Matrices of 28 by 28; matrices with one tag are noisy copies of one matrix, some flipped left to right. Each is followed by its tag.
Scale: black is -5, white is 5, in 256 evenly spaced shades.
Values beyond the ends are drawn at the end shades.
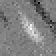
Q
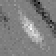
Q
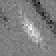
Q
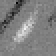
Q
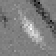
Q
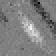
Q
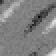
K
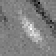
Q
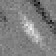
Q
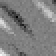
K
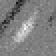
Q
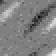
K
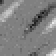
K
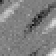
K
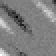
K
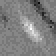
Q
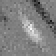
Q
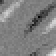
K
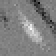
Q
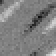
K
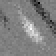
Q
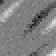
K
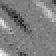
K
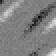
K
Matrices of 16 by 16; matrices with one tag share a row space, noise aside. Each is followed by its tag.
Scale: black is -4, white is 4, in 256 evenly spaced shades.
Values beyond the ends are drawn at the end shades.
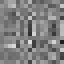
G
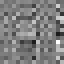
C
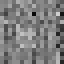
C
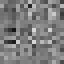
G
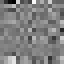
G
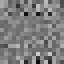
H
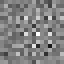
H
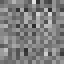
H
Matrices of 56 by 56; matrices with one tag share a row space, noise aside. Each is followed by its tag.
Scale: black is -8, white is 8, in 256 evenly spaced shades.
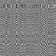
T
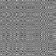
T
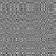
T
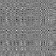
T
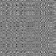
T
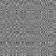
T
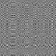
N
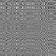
T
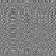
N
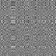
N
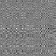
T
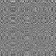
N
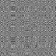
N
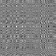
T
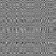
T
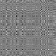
T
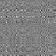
T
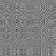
T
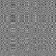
N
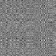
T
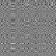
N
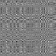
T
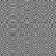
N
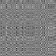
T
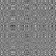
N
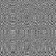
N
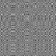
N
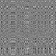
N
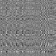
T
